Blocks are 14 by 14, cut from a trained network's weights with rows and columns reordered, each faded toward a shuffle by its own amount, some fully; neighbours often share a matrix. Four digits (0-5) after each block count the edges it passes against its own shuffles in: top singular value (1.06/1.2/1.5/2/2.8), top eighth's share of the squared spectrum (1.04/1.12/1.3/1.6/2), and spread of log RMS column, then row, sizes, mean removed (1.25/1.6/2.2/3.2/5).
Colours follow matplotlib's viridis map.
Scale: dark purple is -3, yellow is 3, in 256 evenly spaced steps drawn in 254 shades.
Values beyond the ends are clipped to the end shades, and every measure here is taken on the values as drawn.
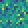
0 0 0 1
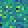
2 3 1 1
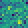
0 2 0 0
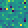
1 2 1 0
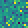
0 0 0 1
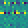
3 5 0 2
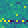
2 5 0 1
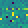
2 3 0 1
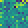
2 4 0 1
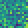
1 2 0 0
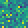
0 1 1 0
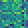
2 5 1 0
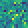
1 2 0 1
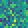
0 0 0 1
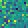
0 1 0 0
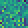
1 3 1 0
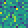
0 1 0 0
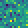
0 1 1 0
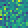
1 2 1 0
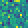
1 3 0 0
